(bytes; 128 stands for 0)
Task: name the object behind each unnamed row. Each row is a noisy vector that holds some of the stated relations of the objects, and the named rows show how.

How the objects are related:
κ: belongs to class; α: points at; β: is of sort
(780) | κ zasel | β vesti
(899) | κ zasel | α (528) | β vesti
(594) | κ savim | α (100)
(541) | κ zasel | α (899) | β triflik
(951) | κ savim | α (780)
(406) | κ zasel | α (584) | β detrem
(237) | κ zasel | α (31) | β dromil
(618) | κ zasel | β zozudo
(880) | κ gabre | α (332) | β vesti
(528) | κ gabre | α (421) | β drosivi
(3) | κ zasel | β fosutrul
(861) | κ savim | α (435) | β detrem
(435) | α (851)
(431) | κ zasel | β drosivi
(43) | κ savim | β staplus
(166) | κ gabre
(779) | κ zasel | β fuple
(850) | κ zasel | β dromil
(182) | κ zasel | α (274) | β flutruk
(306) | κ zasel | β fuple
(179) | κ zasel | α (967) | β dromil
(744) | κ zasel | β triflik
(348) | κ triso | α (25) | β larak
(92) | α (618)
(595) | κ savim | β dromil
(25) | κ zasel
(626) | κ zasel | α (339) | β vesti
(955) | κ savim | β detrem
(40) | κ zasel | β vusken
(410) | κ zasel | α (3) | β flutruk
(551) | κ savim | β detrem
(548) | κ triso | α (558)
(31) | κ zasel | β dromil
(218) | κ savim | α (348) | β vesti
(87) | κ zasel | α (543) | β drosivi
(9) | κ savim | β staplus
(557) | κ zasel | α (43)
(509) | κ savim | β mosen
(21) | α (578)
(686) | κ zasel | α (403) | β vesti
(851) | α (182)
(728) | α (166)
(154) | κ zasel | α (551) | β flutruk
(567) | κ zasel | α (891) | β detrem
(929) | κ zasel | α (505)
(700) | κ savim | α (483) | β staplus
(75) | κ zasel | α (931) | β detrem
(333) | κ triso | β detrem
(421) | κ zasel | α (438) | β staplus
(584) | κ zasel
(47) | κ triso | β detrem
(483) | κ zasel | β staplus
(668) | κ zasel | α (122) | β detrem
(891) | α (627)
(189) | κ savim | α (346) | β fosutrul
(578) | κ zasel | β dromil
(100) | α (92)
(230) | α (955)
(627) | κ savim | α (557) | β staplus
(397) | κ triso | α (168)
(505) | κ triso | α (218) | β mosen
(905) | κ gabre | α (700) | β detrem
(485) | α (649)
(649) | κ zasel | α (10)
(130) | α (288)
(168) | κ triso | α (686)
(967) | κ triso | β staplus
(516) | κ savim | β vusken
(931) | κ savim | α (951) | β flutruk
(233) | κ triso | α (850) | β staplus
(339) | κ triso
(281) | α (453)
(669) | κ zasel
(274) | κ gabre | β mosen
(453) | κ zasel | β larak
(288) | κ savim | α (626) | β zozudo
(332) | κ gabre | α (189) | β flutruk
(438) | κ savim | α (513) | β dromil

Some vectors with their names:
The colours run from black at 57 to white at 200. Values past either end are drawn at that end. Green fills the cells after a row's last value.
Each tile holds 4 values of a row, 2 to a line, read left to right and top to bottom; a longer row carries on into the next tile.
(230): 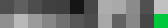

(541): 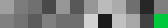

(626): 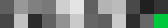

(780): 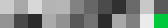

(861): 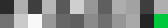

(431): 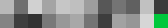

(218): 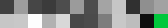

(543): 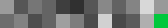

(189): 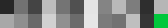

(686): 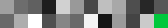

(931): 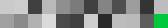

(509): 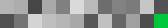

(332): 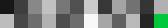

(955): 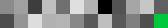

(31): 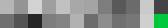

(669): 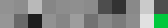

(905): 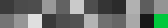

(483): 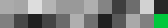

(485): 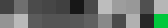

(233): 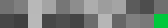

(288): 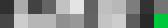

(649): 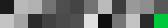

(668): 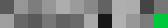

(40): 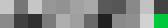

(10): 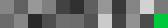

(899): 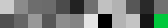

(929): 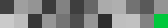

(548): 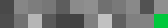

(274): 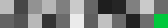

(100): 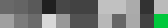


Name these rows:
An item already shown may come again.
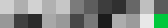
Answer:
(780)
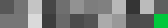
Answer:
(505)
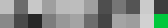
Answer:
(431)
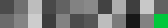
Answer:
(348)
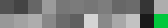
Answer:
(880)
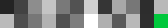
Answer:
(332)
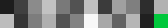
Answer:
(332)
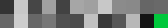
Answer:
(700)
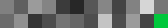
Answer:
(10)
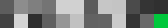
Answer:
(626)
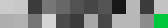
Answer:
(951)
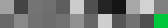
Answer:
(166)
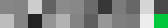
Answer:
(25)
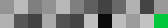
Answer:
(75)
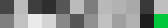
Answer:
(594)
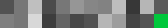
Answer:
(505)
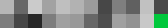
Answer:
(431)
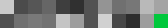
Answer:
(513)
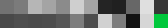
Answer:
(339)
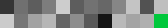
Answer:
(557)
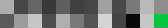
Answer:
(403)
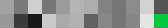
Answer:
(618)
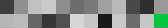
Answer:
(182)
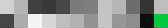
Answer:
(438)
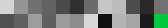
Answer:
(899)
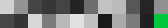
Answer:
(421)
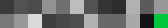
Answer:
(905)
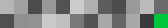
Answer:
(516)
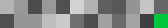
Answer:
(516)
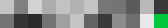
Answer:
(3)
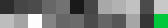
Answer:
(891)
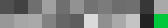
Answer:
(880)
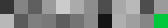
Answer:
(567)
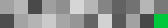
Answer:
(595)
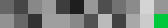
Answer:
(346)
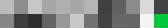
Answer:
(453)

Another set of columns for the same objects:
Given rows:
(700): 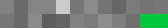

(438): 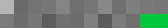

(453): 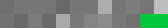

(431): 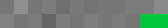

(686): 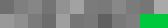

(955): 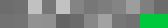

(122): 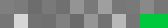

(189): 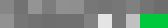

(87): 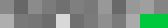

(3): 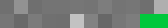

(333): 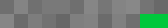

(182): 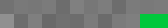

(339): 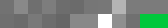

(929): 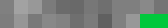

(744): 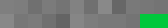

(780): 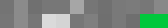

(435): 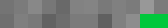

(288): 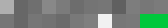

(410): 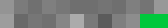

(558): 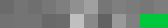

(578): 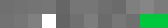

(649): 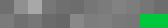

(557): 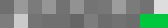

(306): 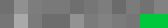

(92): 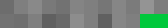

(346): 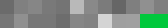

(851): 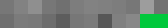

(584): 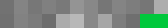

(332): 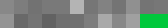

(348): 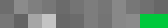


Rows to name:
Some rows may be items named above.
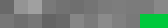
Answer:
(649)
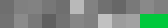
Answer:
(346)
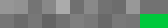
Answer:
(905)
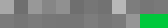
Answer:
(594)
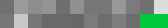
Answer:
(557)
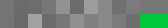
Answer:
(967)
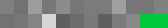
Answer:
(218)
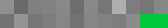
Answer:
(951)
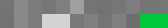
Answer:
(780)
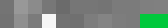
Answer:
(25)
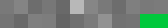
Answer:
(274)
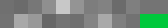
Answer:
(43)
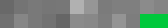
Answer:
(403)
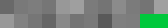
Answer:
(686)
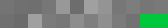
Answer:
(967)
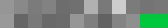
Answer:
(548)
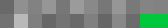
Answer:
(891)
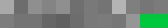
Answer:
(594)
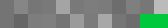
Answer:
(483)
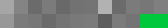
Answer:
(541)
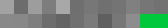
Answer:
(861)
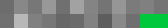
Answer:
(891)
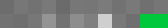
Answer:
(618)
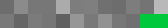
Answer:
(483)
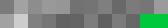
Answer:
(567)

